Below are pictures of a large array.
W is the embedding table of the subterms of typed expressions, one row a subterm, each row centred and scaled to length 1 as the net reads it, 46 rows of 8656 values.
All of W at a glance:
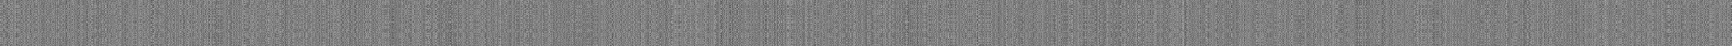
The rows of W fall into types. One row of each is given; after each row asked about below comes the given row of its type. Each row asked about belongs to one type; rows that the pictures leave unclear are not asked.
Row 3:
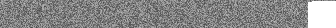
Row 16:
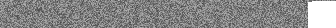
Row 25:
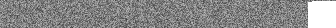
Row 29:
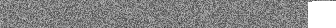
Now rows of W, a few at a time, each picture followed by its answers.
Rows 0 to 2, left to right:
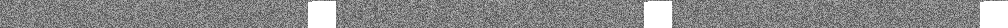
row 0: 29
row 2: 3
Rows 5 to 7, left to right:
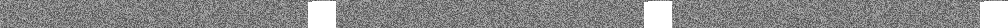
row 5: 29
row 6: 16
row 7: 29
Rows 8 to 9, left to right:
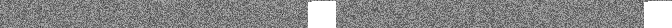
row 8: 3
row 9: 16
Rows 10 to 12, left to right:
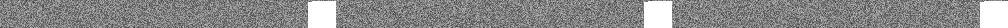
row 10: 29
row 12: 29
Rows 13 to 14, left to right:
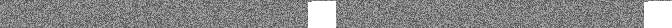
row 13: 25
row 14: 29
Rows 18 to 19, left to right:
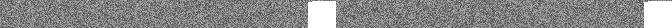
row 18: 29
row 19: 16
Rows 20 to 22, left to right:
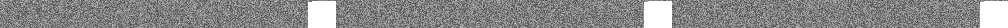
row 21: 3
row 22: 3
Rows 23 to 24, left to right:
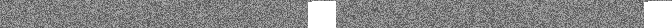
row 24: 16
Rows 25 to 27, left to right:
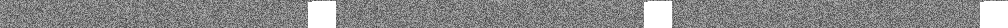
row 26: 3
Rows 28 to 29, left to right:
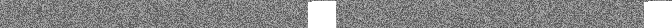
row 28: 3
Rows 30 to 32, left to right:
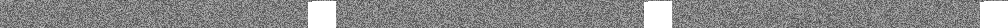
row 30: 16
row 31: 29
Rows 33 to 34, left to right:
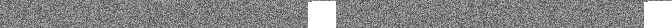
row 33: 3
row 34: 25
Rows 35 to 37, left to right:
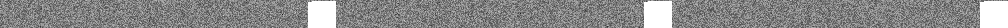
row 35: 3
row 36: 25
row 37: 16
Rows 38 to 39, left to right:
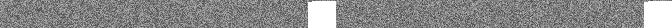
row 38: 16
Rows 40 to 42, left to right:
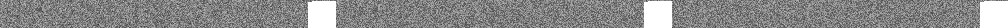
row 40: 25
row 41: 3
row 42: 29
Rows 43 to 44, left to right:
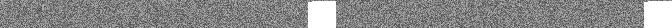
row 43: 3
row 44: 25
